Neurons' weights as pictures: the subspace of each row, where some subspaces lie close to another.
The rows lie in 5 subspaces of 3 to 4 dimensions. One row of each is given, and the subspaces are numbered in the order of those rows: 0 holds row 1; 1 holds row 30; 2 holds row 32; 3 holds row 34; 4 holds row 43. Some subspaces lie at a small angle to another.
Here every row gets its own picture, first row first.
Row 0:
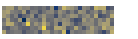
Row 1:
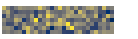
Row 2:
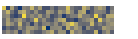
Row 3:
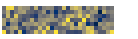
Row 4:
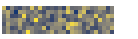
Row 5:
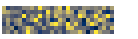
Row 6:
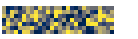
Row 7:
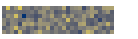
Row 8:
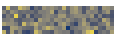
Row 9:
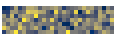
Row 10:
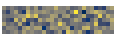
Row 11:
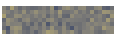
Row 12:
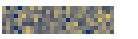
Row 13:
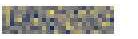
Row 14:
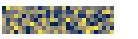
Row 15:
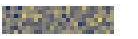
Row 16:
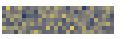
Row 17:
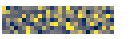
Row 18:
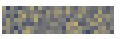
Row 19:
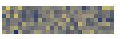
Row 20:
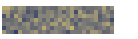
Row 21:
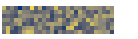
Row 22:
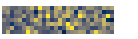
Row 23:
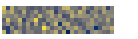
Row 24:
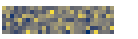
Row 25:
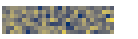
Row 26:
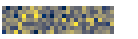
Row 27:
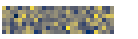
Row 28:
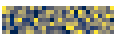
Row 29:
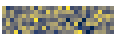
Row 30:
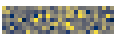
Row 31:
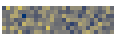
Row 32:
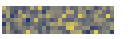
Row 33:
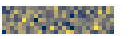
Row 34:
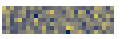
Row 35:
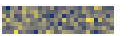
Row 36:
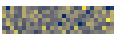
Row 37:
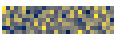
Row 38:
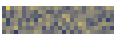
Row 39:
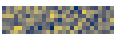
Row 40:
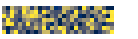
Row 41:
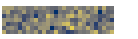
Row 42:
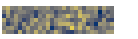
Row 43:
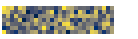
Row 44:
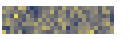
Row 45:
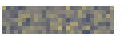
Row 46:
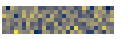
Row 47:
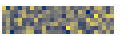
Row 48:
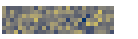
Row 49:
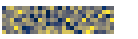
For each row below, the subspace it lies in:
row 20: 4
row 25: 1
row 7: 4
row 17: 1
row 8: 3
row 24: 2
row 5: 1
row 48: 0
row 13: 3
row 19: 4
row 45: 2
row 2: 2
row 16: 2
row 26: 2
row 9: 4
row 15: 4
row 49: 0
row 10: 2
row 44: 3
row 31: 2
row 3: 0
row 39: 3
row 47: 3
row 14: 1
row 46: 3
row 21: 3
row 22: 1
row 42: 0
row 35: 2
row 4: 2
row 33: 0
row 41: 0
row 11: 0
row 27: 3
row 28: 3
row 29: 0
